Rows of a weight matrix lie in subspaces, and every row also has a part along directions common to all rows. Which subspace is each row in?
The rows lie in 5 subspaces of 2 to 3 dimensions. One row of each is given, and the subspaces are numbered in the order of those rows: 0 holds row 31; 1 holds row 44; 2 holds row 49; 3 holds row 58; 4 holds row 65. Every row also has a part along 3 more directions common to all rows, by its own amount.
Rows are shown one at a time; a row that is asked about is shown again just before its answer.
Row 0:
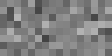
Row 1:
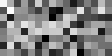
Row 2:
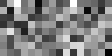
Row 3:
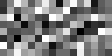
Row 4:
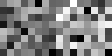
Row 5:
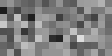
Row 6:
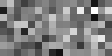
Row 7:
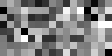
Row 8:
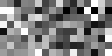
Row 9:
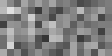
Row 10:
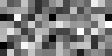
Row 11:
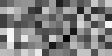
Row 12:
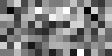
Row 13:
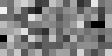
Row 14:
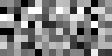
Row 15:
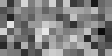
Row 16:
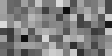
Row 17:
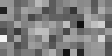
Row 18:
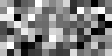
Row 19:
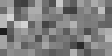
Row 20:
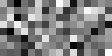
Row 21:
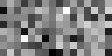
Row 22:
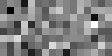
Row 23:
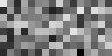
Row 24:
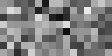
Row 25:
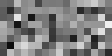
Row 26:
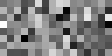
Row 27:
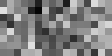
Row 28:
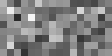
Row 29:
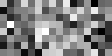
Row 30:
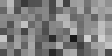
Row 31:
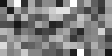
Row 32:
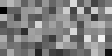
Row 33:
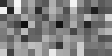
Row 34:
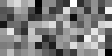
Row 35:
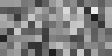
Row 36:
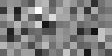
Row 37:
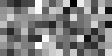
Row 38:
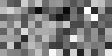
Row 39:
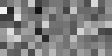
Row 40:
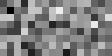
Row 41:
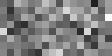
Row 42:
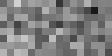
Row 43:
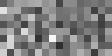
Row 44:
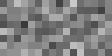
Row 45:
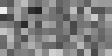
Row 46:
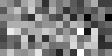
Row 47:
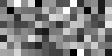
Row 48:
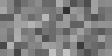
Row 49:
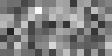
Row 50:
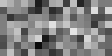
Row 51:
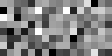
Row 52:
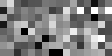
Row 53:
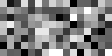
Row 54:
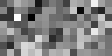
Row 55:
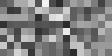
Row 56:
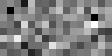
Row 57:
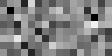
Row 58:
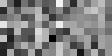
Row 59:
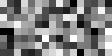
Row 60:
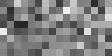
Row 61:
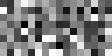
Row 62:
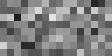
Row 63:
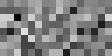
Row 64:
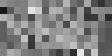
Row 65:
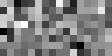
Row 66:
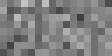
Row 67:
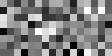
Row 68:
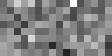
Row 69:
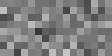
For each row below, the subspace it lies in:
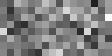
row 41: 4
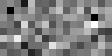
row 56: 1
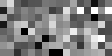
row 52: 3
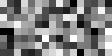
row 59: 0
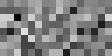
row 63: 2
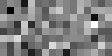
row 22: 1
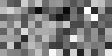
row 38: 2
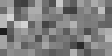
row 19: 4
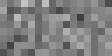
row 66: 0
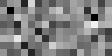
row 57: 1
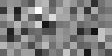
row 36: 1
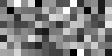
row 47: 2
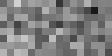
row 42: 3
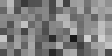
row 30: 4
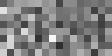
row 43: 3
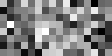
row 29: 4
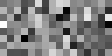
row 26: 0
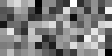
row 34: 2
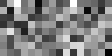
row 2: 0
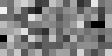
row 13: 2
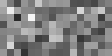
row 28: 3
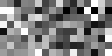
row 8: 4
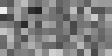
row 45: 4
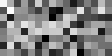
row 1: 3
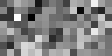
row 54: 3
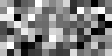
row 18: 3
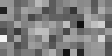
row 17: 2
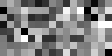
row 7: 0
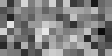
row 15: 4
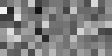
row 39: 1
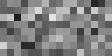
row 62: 3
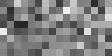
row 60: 4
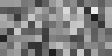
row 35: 2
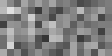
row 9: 3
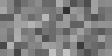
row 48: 1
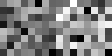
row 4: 3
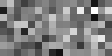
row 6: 3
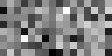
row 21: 0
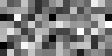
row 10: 3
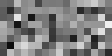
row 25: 3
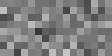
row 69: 1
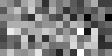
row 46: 4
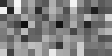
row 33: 0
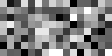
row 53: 4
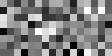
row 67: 1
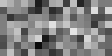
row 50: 2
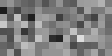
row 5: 3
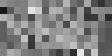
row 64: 4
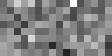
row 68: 2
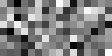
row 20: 3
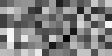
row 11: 0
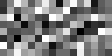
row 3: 1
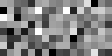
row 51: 1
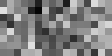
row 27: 4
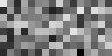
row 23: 0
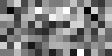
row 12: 2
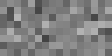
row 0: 1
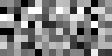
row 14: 0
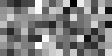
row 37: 2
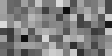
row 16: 0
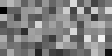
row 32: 2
